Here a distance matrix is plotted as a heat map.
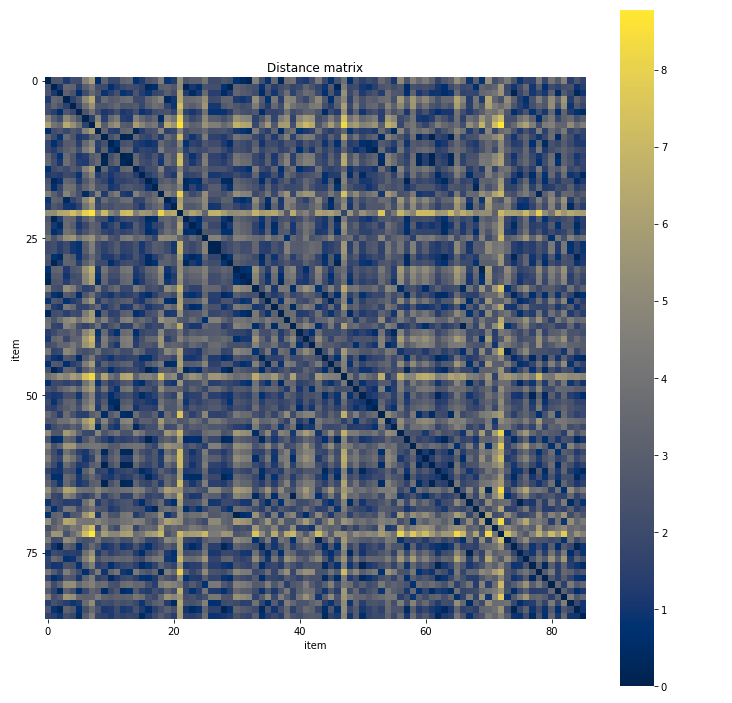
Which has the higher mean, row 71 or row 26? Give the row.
71
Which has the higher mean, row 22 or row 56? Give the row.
56
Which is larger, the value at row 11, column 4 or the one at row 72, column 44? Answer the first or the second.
the second
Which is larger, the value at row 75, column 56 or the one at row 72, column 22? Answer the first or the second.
the second
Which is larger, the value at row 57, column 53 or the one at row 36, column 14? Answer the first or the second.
the second
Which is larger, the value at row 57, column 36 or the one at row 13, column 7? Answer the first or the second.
the second
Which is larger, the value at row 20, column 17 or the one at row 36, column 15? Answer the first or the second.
the first
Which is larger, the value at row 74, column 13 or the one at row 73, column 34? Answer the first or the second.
the second
